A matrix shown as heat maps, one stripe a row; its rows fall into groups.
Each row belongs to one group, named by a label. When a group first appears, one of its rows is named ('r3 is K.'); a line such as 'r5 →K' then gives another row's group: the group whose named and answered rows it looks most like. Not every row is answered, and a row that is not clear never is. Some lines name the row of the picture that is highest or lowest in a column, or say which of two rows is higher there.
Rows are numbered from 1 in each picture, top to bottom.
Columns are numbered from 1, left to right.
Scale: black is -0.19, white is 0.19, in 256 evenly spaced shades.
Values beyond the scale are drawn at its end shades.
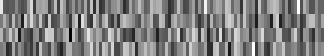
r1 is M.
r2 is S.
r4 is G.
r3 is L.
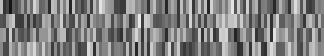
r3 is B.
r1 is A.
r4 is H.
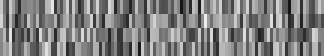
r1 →L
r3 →B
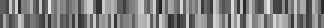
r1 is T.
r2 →G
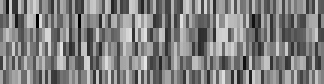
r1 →A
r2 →S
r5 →T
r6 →H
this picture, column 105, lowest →1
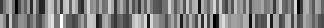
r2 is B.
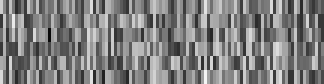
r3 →G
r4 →G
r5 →B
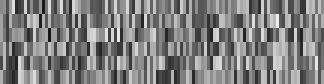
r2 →H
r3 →G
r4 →B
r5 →G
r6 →A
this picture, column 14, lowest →2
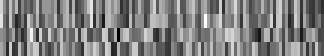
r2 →M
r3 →S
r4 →A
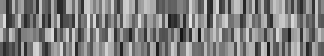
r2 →G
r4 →A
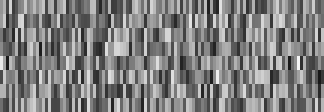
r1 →B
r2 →G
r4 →H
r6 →T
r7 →B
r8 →H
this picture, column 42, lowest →6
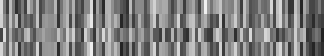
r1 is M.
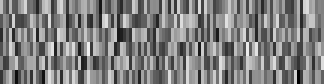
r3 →B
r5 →H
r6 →L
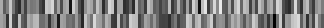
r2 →A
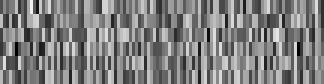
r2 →A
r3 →G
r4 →L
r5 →G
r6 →L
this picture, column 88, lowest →2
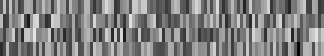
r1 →T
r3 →H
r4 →L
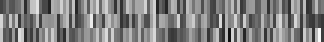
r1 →A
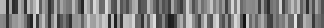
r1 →A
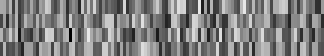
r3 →L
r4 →T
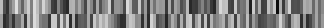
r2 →A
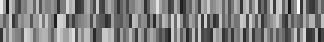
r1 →M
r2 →B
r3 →T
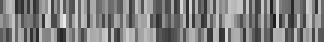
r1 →S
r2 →S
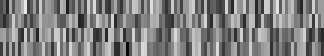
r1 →B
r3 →T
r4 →T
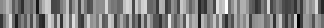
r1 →S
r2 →L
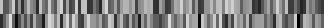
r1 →S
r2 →L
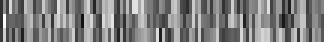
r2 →T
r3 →T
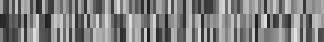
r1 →H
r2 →A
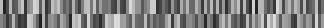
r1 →A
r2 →H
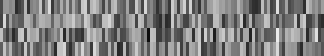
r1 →S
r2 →T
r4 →B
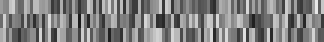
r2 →S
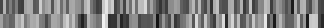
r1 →T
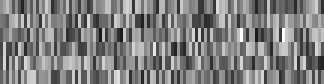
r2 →H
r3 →B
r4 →G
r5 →T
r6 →H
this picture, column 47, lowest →2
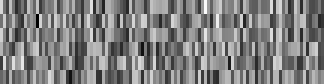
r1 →M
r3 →M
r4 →A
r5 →G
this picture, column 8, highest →5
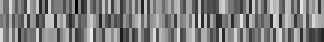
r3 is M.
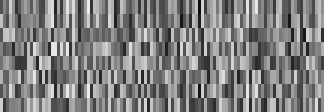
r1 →L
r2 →L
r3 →S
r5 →S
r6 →H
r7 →L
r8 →H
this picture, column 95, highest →4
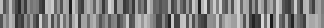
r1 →L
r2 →S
